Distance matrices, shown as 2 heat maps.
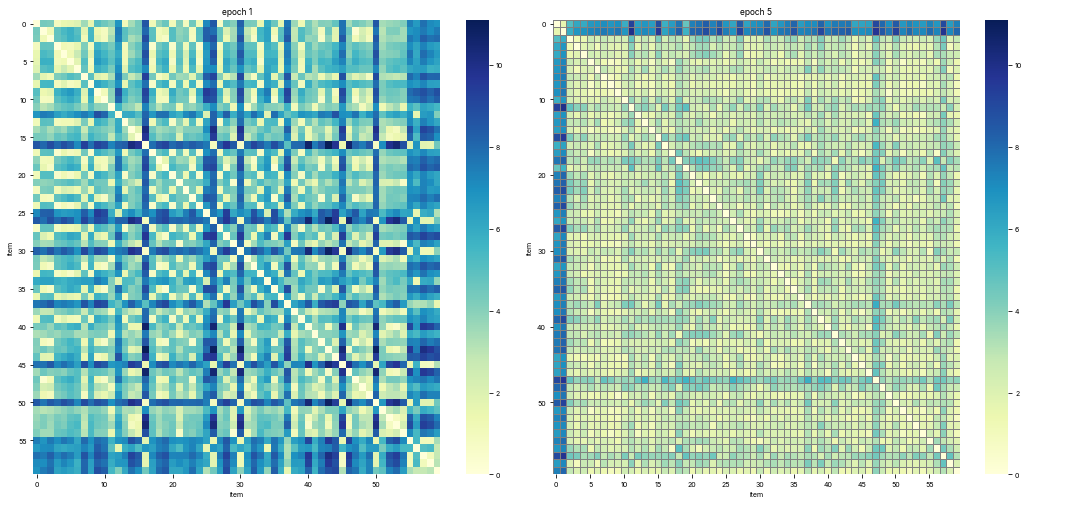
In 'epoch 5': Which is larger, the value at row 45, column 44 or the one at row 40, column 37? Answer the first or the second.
the second
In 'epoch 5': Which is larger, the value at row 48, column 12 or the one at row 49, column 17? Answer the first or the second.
the first
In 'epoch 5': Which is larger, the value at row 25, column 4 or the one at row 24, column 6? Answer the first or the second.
the second
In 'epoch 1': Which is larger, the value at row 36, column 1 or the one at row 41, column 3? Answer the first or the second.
the first
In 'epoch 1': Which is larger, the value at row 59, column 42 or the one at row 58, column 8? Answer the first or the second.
the first
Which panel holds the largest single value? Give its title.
epoch 1
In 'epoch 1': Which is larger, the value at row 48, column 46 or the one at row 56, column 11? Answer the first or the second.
the second
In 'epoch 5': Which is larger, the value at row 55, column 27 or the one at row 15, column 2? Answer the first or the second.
the second
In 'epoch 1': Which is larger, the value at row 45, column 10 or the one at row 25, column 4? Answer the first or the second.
the first
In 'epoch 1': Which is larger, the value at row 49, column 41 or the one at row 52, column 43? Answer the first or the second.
the first
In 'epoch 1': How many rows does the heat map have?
60
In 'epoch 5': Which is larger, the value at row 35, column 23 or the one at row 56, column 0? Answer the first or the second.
the second
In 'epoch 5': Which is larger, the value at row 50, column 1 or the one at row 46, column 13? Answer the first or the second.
the first
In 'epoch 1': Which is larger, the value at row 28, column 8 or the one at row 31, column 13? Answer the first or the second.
the first
